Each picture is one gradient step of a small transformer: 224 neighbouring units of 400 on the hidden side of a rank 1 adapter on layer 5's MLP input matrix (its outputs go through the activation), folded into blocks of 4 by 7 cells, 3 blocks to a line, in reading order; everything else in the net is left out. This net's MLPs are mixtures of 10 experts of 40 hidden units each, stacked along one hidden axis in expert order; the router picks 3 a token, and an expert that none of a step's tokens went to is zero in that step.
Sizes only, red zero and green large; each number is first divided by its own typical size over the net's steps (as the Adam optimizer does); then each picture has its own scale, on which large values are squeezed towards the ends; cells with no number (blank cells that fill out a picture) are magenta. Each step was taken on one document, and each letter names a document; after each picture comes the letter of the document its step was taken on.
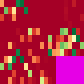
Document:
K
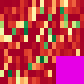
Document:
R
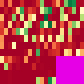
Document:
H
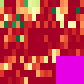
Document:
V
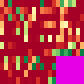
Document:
H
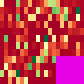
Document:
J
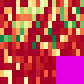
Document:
V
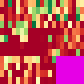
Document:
V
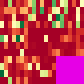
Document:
J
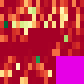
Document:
V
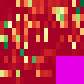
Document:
J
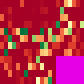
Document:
R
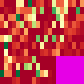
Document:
J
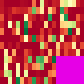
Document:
R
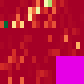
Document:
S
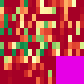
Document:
H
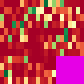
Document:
S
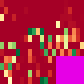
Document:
K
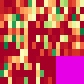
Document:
V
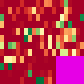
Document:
K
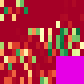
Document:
K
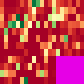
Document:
V
